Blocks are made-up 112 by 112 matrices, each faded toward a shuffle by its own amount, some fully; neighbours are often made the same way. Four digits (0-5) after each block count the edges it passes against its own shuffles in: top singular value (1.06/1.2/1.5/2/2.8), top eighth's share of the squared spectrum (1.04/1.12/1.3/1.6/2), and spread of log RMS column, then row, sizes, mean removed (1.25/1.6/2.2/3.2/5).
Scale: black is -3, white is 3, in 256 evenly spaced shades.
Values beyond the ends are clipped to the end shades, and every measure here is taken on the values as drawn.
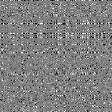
5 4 2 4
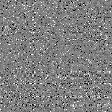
4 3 1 2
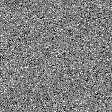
3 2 0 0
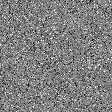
0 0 0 0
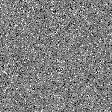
2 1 0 0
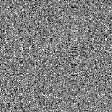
4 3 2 2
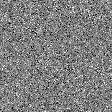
1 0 0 0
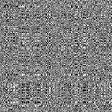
5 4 3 3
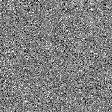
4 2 1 1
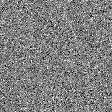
3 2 0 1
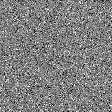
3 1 0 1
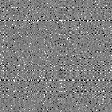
5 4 2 3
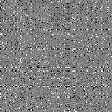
5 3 2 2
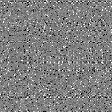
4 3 1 2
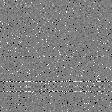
4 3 0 2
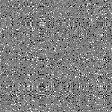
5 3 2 2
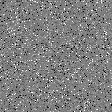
3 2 0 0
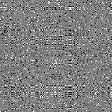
5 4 2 3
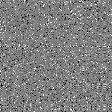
4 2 1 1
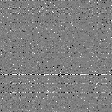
5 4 1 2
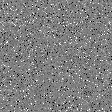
2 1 0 0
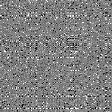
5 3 2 3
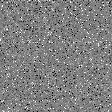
3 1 0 1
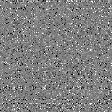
4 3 1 2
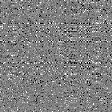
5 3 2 3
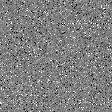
3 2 0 1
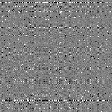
5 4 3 3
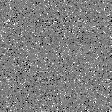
3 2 0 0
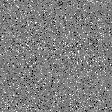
3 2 1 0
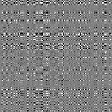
5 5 4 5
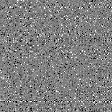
4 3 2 2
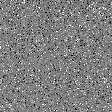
3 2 0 1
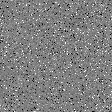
0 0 0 0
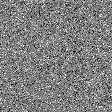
0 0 0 0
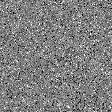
0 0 1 0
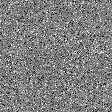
0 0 0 0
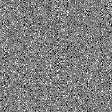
3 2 3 0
